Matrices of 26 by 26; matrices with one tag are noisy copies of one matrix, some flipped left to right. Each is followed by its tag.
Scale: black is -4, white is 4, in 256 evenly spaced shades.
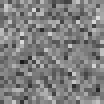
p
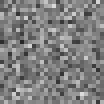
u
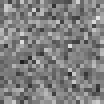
p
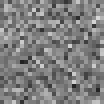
p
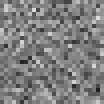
p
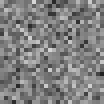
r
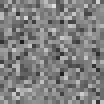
u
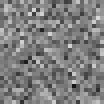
p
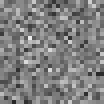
r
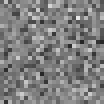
u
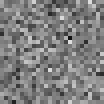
r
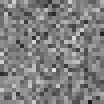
r
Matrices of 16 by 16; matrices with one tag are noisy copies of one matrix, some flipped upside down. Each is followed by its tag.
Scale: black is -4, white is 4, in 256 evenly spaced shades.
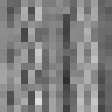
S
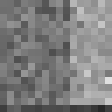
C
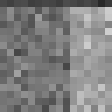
C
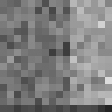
C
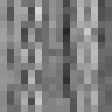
S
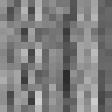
S
